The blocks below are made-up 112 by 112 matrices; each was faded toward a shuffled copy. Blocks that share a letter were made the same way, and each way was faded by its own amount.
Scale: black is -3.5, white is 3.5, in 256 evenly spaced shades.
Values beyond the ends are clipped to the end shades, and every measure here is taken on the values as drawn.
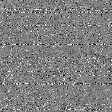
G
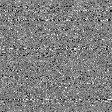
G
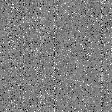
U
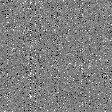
U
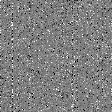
U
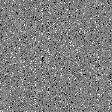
U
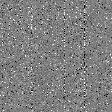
U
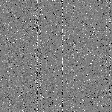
U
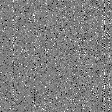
U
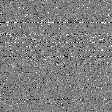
G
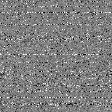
G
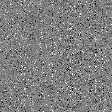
U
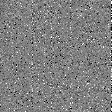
U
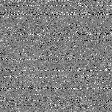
G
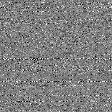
G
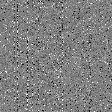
U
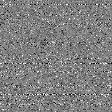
G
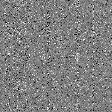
U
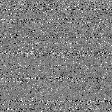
G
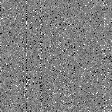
U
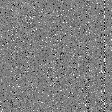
U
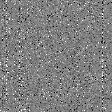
U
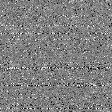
G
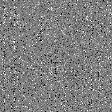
U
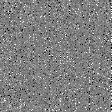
U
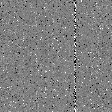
U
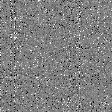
U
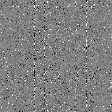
U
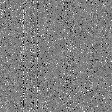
U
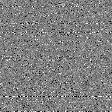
G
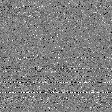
G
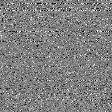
G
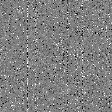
U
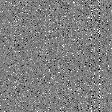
U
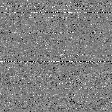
G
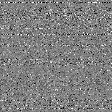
G
